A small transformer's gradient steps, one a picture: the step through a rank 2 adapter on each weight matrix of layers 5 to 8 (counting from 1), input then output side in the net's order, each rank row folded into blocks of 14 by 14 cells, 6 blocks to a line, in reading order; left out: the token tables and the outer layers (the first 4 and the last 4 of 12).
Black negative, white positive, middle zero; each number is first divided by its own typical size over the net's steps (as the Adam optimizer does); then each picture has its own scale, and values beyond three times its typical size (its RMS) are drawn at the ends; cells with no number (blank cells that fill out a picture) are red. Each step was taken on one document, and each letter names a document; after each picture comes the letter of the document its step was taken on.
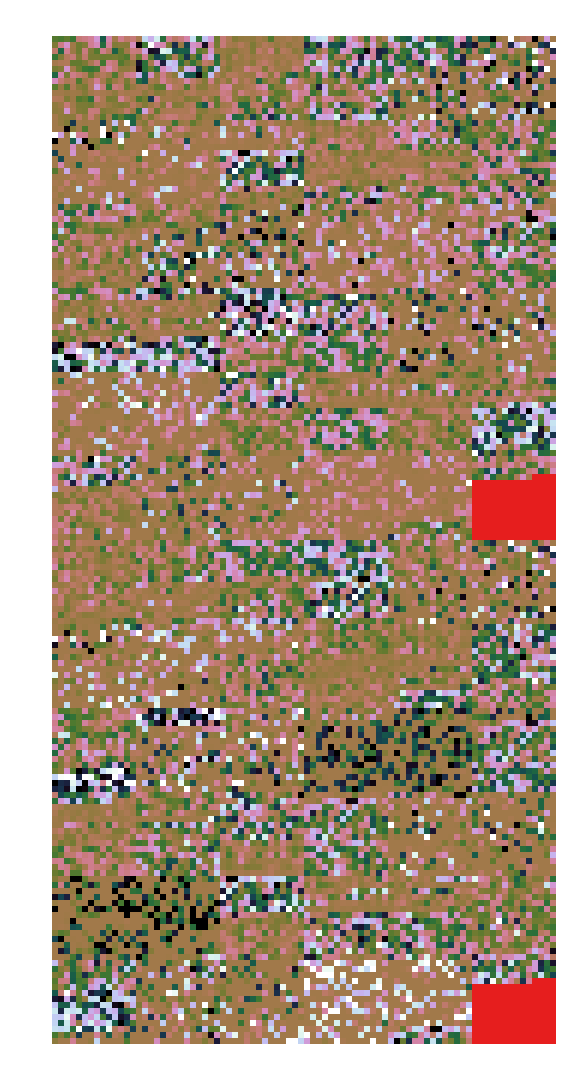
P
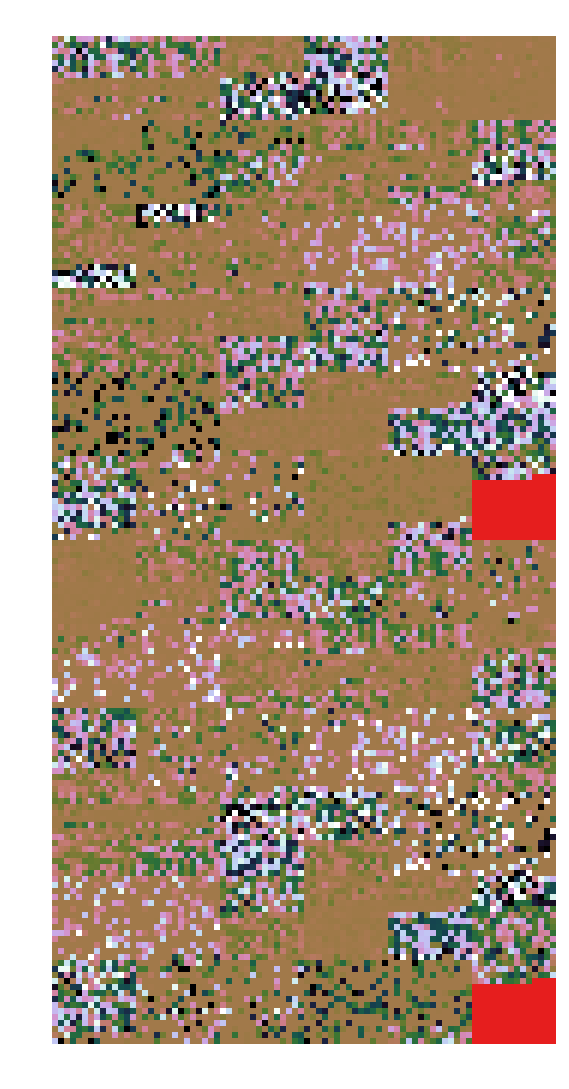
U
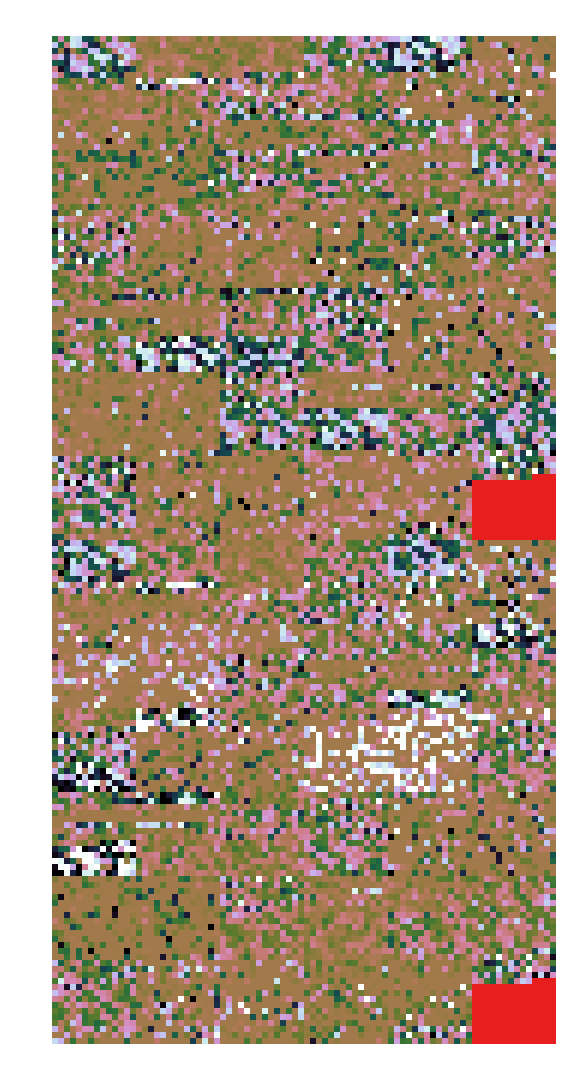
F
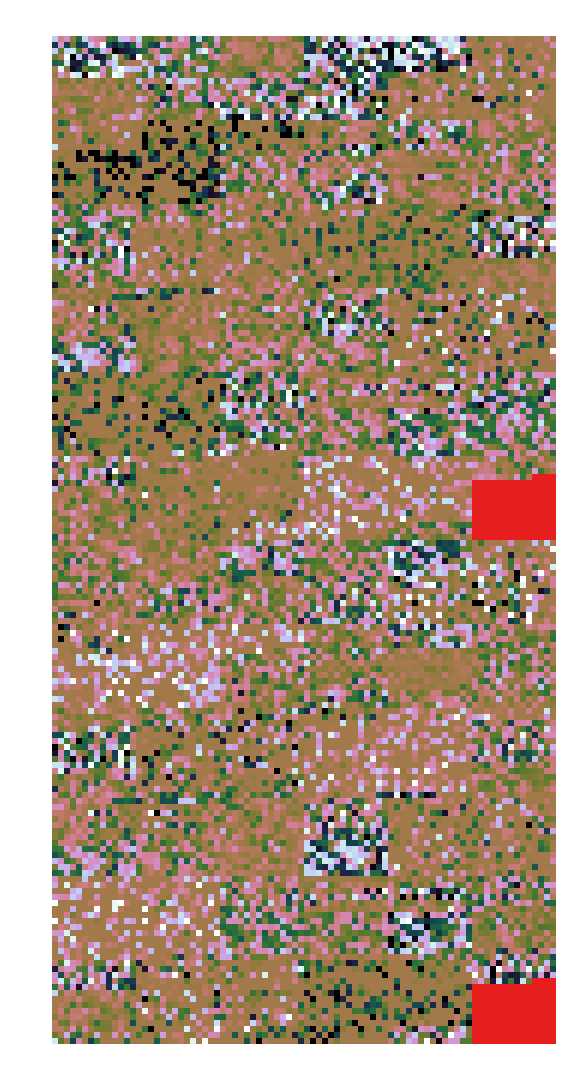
F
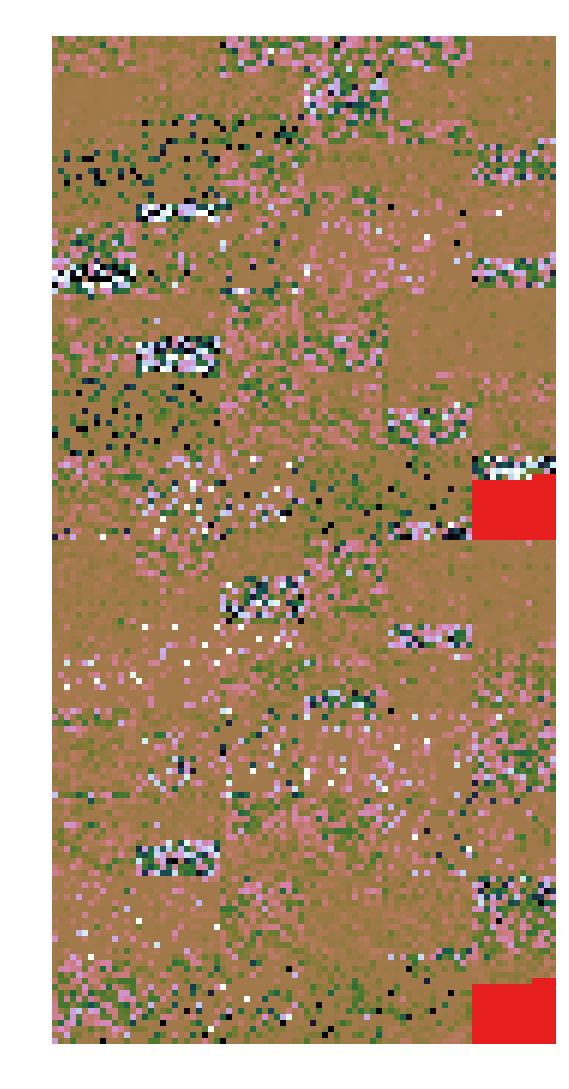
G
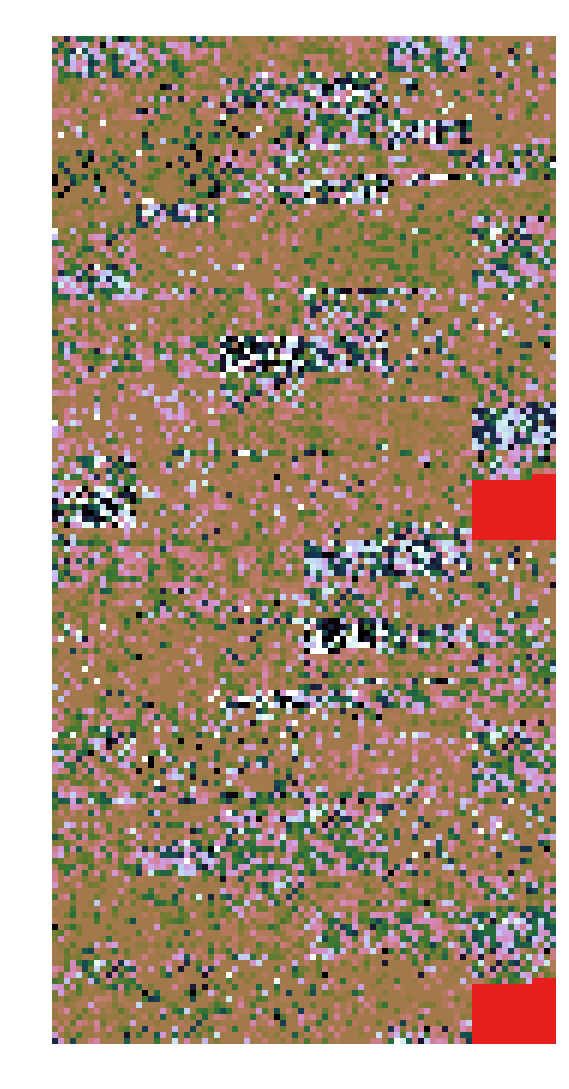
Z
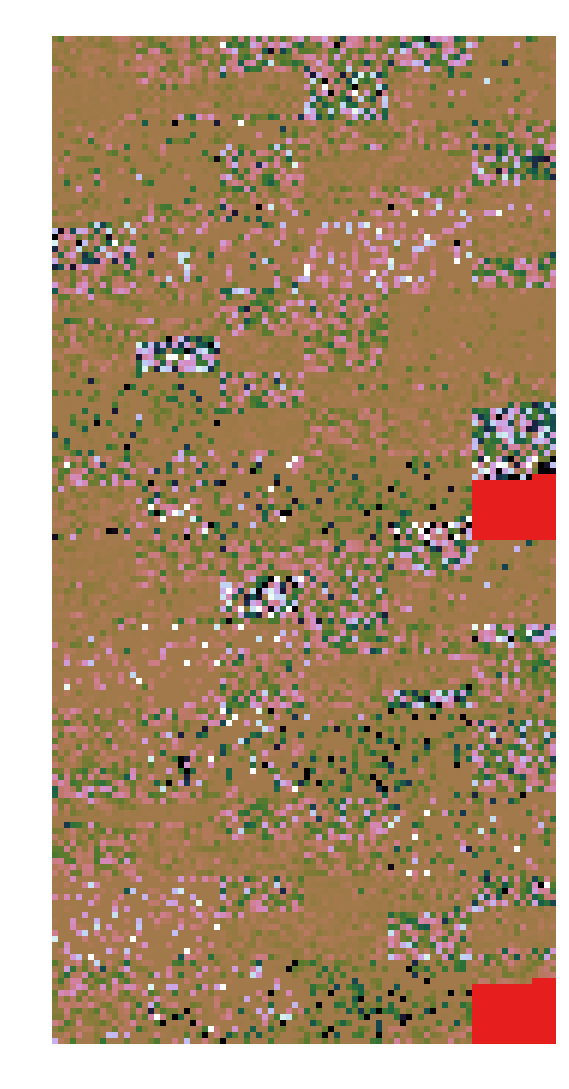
G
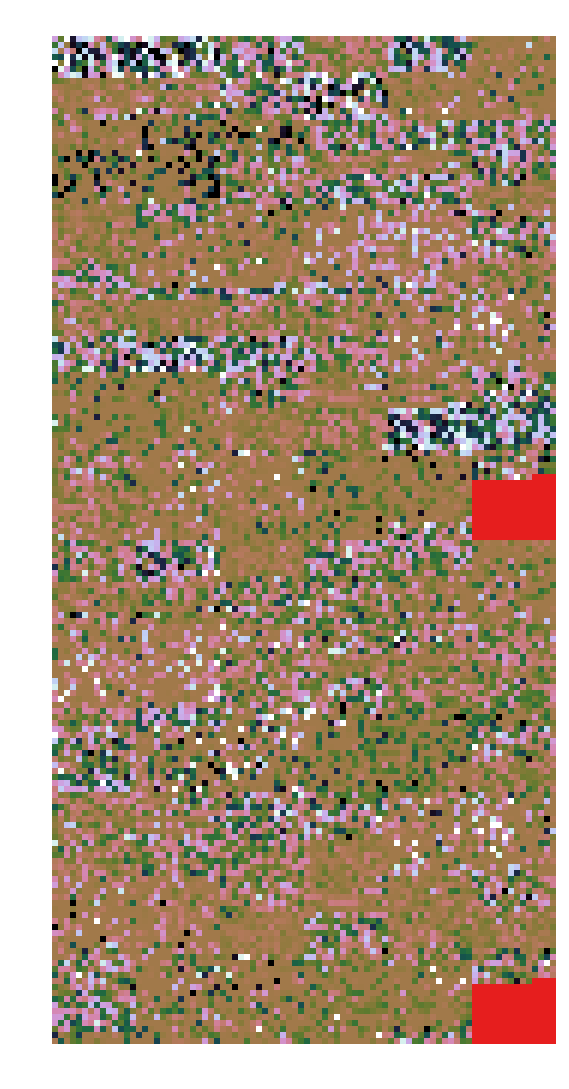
Z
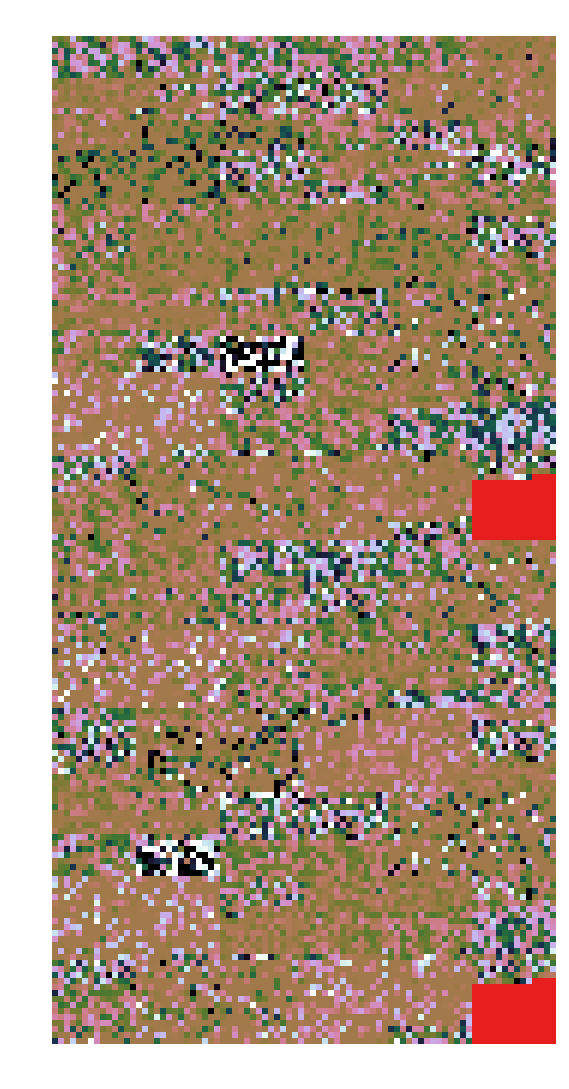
Z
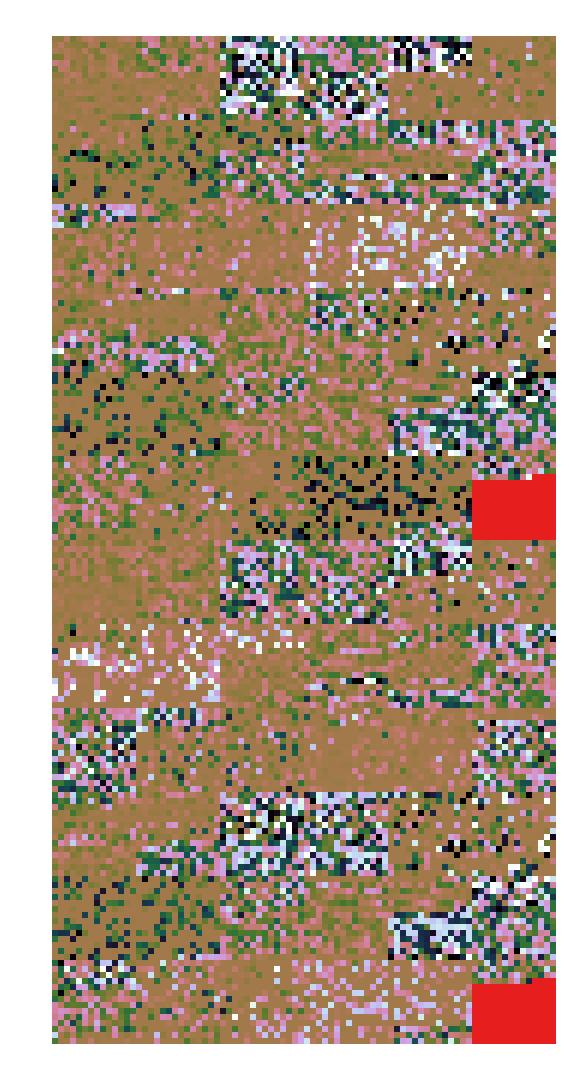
U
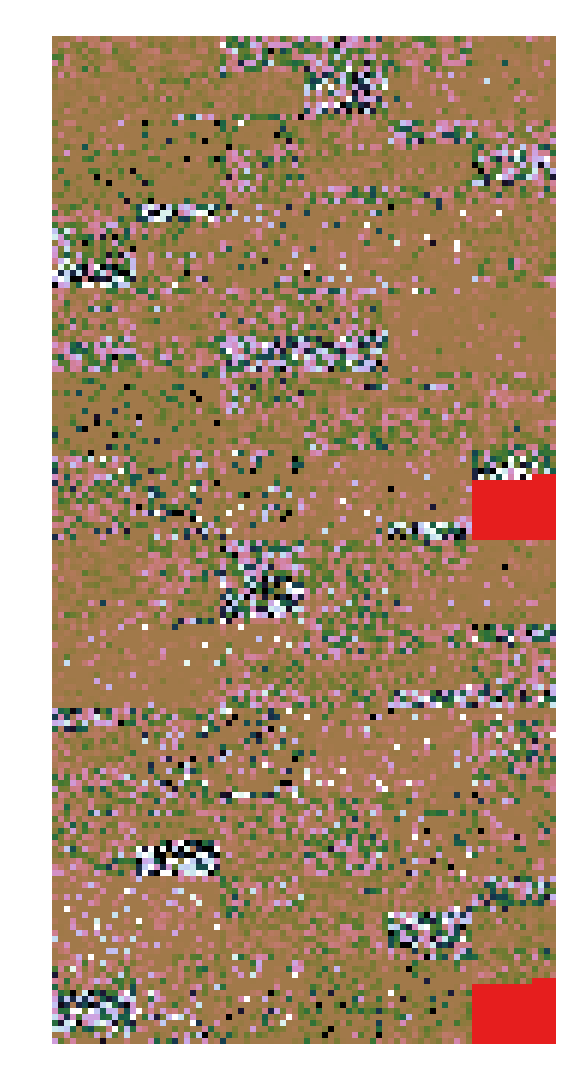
G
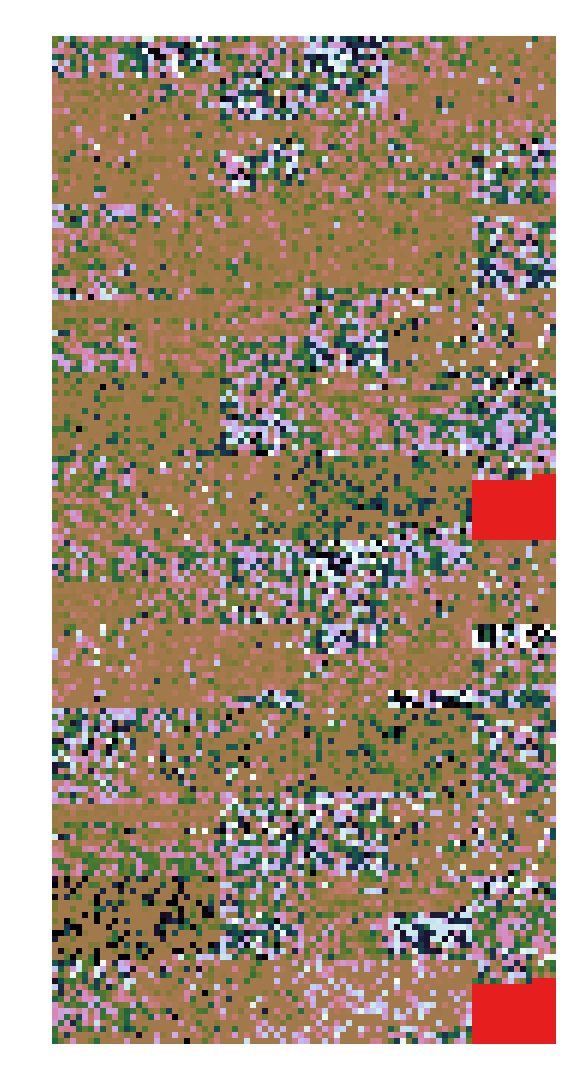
U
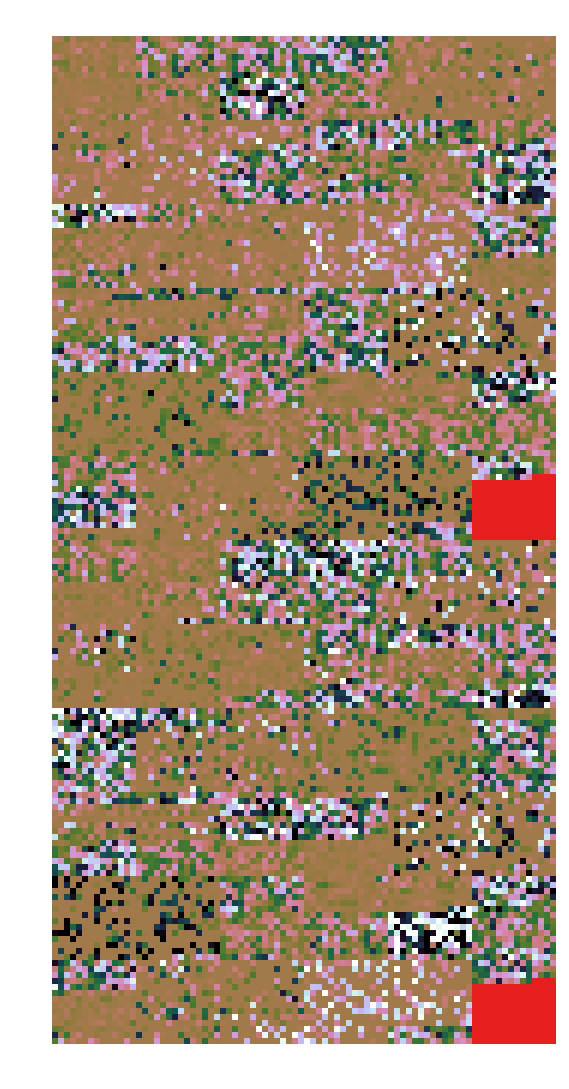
U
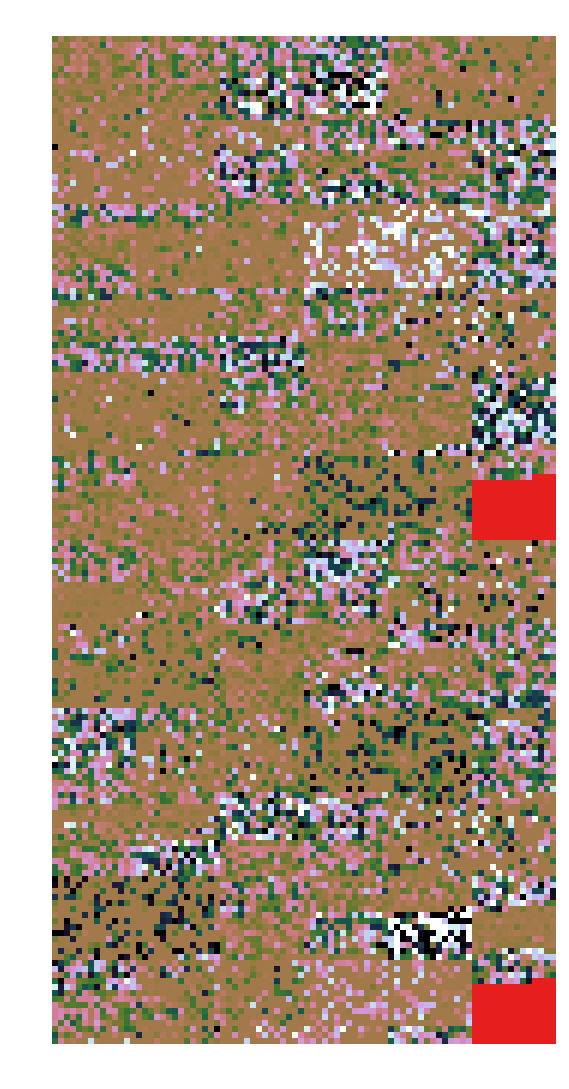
U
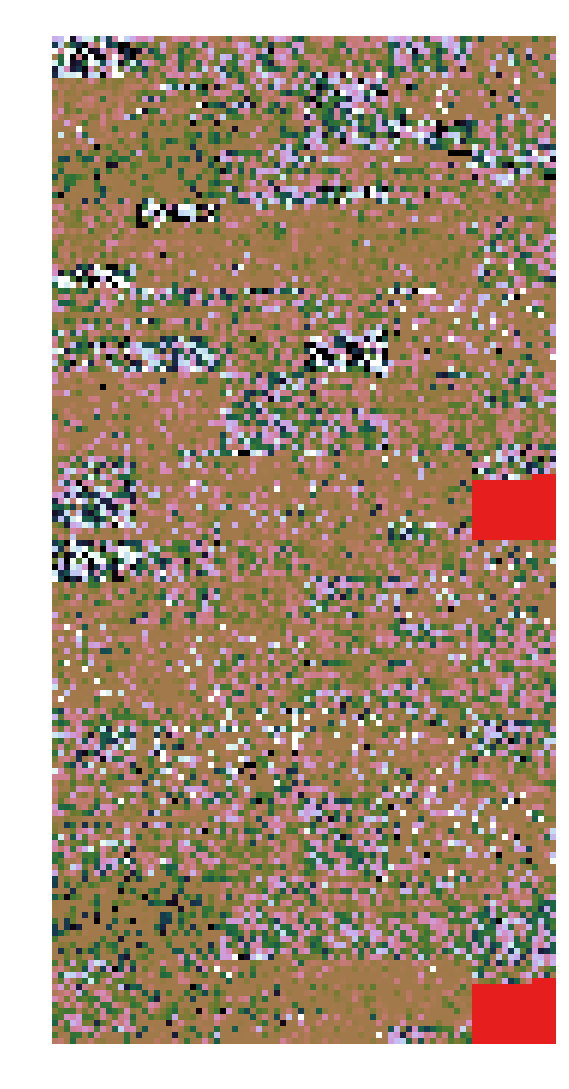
Z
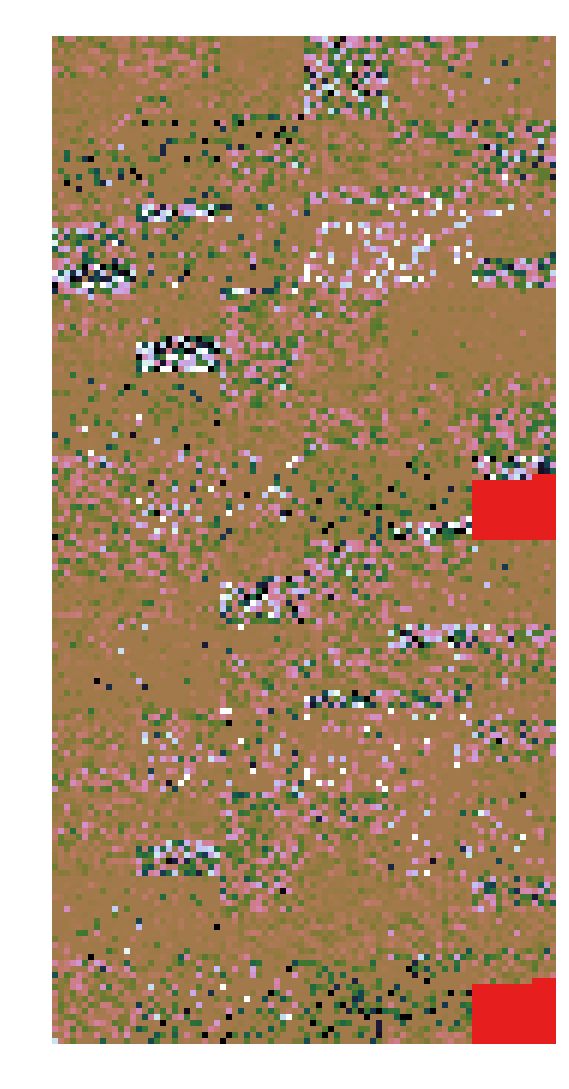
G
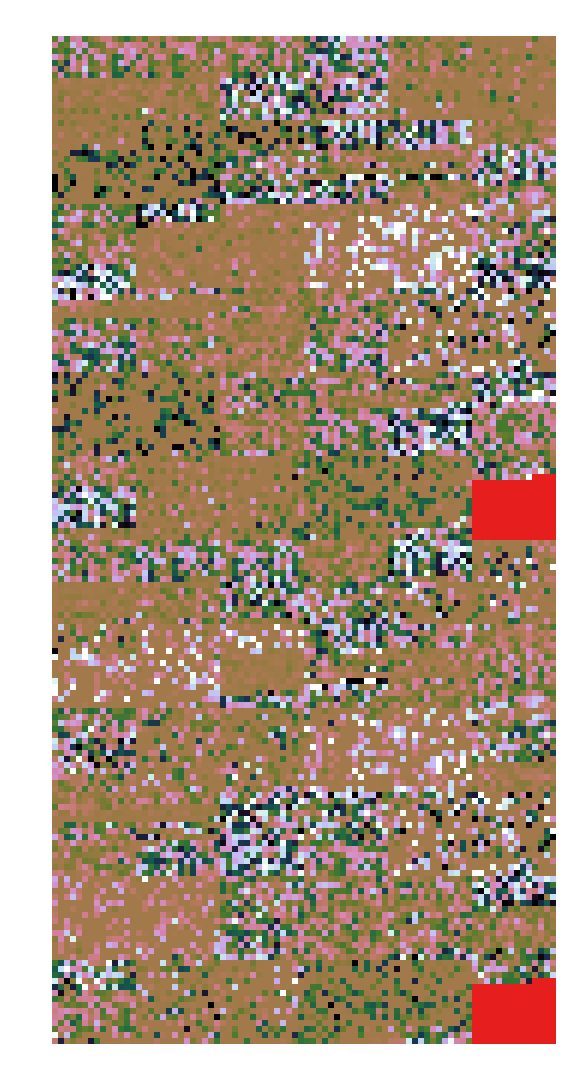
U
